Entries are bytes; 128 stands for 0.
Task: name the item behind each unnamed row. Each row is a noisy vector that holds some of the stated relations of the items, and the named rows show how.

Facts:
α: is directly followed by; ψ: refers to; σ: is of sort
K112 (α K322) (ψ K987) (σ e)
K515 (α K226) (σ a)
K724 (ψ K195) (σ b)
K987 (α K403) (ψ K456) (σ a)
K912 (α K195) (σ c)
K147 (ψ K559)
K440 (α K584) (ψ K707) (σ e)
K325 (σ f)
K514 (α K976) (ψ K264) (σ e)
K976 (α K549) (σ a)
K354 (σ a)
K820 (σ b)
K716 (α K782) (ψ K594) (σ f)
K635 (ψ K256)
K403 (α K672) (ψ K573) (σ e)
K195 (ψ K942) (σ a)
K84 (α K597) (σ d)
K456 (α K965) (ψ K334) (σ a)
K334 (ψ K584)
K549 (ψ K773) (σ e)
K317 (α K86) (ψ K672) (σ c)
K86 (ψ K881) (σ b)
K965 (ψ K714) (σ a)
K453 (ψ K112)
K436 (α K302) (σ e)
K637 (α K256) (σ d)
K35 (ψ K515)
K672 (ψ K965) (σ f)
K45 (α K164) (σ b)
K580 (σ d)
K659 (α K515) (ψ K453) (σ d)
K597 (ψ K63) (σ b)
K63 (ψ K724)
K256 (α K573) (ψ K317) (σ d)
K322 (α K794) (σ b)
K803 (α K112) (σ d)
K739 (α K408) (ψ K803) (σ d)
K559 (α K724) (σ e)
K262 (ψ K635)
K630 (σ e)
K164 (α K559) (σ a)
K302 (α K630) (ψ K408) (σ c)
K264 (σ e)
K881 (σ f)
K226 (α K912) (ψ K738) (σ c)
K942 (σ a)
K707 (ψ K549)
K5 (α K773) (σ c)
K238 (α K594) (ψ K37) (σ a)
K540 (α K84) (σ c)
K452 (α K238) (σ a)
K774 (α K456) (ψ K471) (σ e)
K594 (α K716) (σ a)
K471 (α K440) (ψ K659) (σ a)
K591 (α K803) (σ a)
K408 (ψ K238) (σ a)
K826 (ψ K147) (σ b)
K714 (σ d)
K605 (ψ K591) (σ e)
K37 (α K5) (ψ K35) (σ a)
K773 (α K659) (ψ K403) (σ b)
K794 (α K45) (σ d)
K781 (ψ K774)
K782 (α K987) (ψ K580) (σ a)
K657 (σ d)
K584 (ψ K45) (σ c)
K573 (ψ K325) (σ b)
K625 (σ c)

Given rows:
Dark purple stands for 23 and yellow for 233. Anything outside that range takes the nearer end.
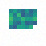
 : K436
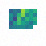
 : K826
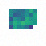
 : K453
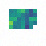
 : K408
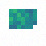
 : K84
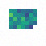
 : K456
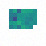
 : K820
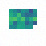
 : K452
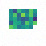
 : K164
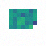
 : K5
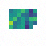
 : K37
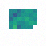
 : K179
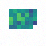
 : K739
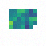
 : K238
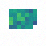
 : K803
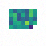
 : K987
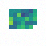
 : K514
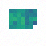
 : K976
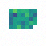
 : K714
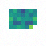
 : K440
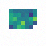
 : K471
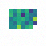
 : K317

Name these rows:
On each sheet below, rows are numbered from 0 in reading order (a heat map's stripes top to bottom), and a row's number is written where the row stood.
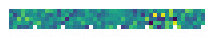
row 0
K147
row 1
K302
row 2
K334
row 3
K605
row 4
K774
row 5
K724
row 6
K515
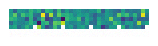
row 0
K782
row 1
K195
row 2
K594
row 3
K63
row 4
K45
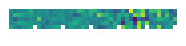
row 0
K322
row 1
K630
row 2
K625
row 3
K597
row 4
K672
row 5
K256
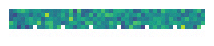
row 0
K35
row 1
K86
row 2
K942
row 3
K794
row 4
K659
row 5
K354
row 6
K707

